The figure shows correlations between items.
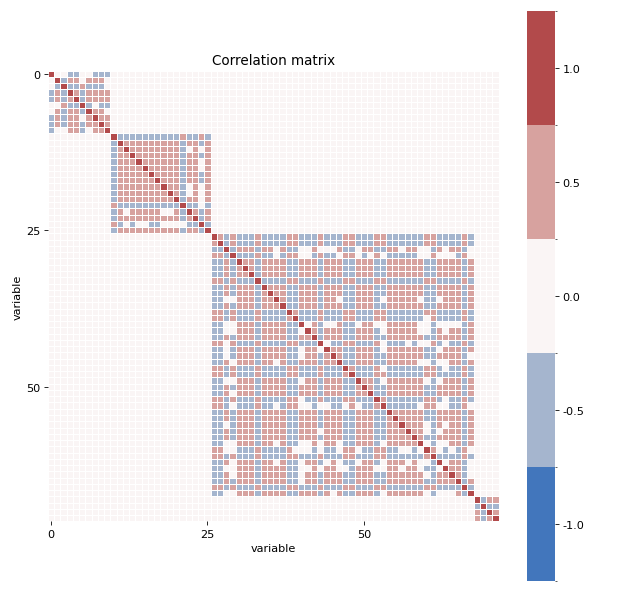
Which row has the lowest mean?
39
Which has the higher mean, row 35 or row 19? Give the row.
35
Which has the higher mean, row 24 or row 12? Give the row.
12
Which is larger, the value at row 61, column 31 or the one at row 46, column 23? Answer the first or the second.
the second
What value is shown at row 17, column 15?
0.5
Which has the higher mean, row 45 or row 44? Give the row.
44
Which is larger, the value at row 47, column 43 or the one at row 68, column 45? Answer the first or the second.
the first
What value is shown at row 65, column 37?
0.5
